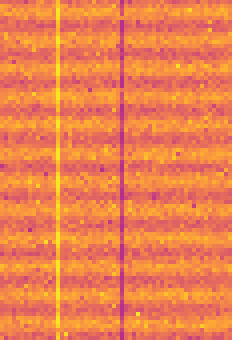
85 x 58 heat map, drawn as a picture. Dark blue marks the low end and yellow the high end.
Slope: none. Odd lines: columns 15 and 31. Stripes: horizontal, repeating 12 times. Average level on the scale: 70%.
